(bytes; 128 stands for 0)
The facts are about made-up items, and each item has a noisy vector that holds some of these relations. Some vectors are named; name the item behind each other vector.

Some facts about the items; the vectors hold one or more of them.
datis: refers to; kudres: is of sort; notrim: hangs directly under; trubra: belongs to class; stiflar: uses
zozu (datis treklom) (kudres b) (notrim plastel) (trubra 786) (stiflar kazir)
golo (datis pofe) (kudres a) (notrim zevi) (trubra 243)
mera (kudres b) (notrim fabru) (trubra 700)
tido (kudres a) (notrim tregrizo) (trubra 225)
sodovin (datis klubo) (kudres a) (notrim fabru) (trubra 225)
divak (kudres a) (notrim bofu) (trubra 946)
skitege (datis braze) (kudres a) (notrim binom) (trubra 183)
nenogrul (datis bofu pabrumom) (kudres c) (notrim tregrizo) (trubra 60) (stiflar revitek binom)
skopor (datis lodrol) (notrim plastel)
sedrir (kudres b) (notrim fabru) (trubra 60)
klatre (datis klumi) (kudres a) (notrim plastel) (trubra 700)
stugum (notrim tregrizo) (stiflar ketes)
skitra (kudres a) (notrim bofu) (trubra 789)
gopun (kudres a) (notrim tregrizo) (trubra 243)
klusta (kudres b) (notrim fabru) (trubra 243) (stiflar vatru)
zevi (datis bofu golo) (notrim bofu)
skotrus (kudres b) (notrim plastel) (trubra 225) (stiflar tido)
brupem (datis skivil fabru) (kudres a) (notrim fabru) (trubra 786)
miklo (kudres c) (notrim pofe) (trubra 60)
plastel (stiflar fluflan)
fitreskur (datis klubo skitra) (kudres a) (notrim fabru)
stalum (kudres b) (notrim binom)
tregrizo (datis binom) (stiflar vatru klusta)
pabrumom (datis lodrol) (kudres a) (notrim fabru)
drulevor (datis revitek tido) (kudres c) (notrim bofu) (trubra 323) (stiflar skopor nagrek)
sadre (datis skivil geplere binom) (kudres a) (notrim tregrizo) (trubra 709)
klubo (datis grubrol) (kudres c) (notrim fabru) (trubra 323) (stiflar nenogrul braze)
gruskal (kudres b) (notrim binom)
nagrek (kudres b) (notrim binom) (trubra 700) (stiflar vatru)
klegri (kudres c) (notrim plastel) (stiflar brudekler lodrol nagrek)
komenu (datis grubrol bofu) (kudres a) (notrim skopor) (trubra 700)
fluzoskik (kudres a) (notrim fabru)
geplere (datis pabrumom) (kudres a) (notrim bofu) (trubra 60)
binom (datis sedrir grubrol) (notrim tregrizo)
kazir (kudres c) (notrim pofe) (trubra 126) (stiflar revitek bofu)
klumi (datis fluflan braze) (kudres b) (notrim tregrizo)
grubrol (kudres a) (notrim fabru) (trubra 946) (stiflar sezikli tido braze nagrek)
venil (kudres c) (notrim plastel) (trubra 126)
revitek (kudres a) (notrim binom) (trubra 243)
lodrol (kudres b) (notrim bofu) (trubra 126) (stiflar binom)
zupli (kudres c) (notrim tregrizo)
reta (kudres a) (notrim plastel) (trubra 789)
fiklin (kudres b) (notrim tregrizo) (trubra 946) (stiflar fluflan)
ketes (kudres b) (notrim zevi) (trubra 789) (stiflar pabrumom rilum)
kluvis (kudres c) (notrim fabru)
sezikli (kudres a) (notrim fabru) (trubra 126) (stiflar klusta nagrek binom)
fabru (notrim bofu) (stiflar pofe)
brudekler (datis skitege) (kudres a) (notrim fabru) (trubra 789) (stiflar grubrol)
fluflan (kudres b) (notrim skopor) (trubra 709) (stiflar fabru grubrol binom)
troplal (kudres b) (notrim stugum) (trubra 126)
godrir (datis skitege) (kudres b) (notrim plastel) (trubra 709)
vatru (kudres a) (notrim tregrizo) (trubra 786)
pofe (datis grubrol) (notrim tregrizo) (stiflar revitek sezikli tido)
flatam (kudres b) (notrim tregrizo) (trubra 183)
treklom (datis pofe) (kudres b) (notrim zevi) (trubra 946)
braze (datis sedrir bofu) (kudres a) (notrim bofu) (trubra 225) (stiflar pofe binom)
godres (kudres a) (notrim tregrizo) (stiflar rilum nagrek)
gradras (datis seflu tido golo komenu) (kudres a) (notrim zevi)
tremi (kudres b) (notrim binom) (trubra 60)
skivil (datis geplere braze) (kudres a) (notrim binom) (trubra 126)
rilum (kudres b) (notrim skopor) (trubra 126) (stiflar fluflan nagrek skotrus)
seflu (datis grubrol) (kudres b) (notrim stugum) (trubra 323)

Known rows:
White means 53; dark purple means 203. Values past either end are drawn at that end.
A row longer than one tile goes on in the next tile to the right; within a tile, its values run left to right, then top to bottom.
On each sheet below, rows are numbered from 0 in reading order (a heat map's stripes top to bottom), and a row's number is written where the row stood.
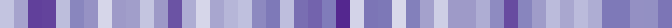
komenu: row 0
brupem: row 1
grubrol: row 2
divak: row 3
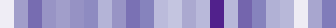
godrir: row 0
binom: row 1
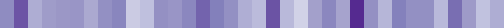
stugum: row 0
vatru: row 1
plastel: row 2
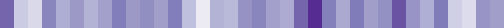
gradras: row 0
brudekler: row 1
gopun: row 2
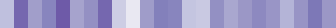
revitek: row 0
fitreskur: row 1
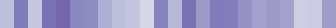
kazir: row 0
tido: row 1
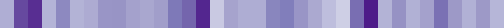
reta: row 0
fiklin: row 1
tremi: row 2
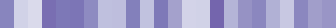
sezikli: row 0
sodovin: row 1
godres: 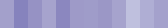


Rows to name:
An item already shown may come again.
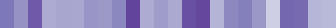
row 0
mera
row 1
fluflan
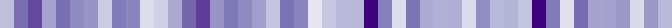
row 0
skotrus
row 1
skotrus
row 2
seflu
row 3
seflu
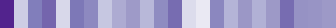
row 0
grubrol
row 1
gradras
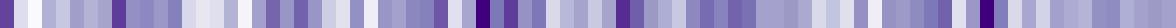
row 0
zevi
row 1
pabrumom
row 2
skitege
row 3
ketes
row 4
troplal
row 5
skitege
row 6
sadre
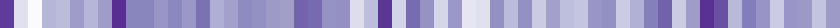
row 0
zevi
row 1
sedrir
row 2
pofe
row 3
nenogrul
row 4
komenu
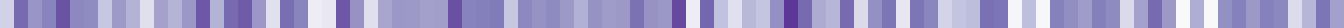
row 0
venil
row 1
rilum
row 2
bofu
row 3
klatre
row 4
treklom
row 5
klubo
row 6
skivil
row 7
skivil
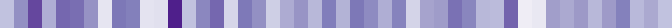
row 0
rilum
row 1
grubrol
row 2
skopor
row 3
golo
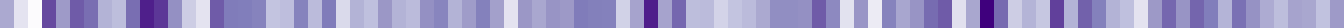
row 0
braze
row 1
sezikli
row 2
sadre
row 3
klumi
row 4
drulevor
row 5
skitege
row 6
binom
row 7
klegri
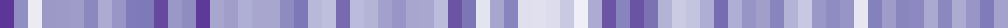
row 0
fabru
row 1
zozu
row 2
lodrol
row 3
geplere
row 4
tregrizo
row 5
klusta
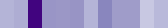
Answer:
nagrek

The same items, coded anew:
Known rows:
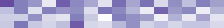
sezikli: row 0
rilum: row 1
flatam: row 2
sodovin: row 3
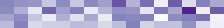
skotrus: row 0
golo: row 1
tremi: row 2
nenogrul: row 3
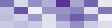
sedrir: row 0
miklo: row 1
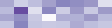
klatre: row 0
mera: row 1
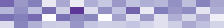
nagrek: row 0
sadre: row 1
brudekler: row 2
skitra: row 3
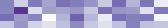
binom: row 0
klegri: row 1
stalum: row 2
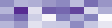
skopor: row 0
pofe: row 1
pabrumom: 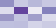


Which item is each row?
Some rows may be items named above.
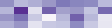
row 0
skopor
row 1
klegri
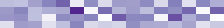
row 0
zozu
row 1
skivil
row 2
vatru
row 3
skitege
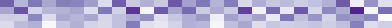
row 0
klubo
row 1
ketes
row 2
lodrol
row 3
drulevor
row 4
geplere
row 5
brupem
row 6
skivil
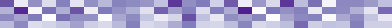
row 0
skivil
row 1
klumi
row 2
skotrus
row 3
venil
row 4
skivil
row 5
troplal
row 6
skotrus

